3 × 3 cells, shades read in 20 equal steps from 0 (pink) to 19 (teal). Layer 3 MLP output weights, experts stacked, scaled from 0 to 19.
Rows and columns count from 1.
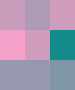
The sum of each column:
12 17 32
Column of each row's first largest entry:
2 3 3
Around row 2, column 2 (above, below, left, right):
6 8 0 19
